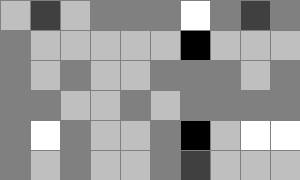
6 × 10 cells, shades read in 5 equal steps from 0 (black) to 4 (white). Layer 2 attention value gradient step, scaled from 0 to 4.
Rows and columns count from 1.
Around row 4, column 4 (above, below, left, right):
3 3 3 2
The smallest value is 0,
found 2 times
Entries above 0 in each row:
10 9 10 10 9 10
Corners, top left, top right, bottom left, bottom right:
3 2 2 3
